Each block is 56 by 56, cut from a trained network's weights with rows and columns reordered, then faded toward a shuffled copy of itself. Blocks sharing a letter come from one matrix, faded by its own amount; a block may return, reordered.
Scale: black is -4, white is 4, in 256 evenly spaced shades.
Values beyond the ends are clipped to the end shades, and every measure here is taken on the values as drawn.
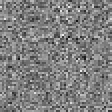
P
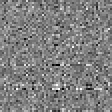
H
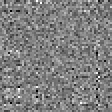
H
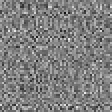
P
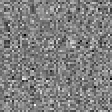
P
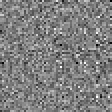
H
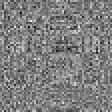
P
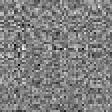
P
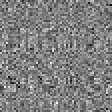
P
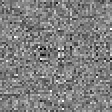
H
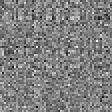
P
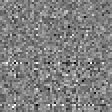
H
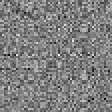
P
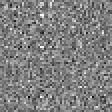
H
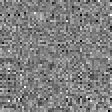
H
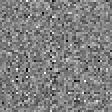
H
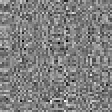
P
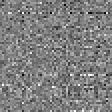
H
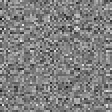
P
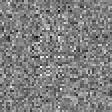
H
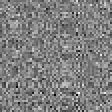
P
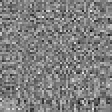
P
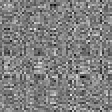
P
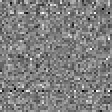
H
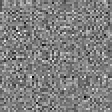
P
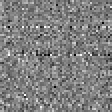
H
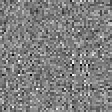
H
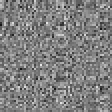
P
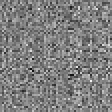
P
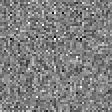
H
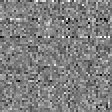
H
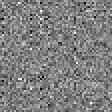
H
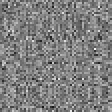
P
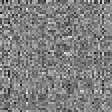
P
